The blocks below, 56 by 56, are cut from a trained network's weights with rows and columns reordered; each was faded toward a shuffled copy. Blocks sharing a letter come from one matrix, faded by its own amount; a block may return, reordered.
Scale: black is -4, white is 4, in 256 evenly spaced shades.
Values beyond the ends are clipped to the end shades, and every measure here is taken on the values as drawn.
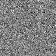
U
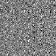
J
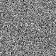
U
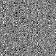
J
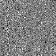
J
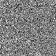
U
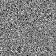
U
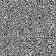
J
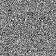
U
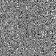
J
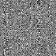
J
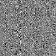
J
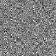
J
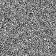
U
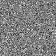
U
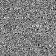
U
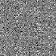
J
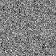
U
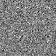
U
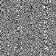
J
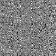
J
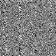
J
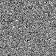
U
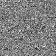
U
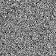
U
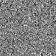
U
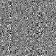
J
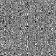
J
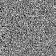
U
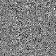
J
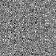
J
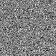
U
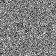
U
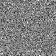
U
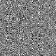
J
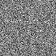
U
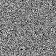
U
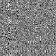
J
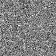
U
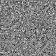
U
